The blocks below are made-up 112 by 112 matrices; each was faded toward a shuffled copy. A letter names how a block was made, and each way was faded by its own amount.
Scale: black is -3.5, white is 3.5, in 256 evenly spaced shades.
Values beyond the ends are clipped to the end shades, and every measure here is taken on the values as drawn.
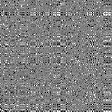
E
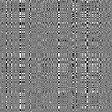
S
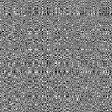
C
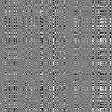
S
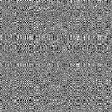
C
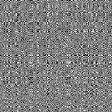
C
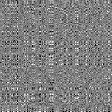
C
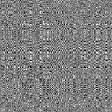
C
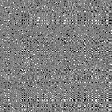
E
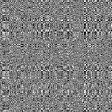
C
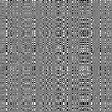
S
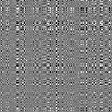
S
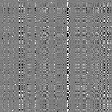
S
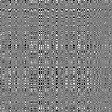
S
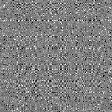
E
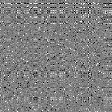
E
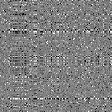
E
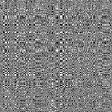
C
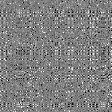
E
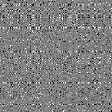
E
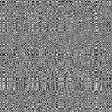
C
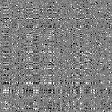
E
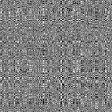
C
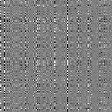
S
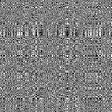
C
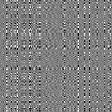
S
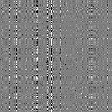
S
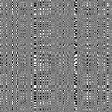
S
